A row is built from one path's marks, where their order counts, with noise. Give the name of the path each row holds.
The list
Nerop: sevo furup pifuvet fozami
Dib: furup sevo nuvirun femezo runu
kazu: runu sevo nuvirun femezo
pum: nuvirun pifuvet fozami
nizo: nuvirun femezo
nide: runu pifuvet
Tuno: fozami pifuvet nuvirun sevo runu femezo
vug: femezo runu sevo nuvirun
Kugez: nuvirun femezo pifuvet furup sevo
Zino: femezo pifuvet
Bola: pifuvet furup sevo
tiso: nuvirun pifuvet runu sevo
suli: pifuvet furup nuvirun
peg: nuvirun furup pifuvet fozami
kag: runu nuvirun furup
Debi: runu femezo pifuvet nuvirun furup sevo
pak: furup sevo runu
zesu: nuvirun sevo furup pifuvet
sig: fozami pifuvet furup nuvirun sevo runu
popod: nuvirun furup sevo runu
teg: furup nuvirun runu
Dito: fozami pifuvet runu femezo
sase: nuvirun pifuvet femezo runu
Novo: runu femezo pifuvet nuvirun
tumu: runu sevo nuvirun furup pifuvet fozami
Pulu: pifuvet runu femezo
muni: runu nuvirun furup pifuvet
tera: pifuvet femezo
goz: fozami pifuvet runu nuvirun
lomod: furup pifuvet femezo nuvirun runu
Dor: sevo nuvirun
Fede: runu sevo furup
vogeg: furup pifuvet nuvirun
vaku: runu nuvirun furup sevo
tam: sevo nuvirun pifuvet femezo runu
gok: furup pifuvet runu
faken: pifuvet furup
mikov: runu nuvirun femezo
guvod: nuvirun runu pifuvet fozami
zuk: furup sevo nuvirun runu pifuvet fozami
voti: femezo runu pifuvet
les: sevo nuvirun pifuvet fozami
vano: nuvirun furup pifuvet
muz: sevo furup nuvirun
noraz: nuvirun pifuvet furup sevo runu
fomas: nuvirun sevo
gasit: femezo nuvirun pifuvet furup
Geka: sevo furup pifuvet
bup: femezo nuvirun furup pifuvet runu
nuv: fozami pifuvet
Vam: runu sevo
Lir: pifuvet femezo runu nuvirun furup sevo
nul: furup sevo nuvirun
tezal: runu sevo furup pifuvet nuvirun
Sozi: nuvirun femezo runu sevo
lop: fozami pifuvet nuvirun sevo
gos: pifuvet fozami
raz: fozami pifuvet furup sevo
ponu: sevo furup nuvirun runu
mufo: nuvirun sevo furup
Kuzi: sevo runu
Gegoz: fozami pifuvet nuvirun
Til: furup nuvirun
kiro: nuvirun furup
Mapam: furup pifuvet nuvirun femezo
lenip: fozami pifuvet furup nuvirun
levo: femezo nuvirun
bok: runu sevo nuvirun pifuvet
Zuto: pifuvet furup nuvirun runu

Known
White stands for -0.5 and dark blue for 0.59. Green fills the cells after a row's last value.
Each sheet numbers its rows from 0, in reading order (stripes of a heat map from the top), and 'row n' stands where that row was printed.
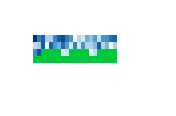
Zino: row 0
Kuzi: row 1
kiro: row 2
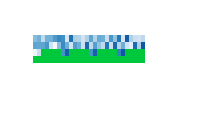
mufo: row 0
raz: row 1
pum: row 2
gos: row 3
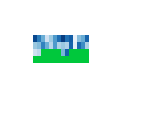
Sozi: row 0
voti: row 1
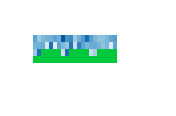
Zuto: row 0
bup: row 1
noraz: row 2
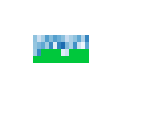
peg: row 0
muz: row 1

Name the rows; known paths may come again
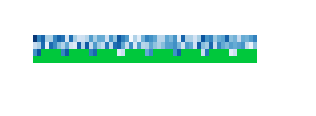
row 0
Zino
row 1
gos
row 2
pum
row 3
Kuzi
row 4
guvod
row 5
raz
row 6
bup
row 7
mufo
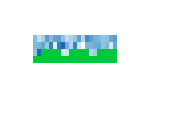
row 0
peg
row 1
muz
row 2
noraz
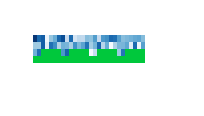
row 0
voti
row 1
Tuno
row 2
kiro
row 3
Zuto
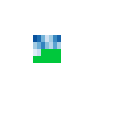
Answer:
Sozi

